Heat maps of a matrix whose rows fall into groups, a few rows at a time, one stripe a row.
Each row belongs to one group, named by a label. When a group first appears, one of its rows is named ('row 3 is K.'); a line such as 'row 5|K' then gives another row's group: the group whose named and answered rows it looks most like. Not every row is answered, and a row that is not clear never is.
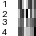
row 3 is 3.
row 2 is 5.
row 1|3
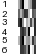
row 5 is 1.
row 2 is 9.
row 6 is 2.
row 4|2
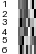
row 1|9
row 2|2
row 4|9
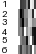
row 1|2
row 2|1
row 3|1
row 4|3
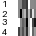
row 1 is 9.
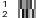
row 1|5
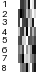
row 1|2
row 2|1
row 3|9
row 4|5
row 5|3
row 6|3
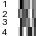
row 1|1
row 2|9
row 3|2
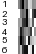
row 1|1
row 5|1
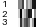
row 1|3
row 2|5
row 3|2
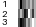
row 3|1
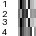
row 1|1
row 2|9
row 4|5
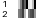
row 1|2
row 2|3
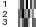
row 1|5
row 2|1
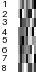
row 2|5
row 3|2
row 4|9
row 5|1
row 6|5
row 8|3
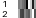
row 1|9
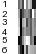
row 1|3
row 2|5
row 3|5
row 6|1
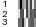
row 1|5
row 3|3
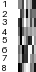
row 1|3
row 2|5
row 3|3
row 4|1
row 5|5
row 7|9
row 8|3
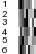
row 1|1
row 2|2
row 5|1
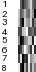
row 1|2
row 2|2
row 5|1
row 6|3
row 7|9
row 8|5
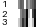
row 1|3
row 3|2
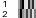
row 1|1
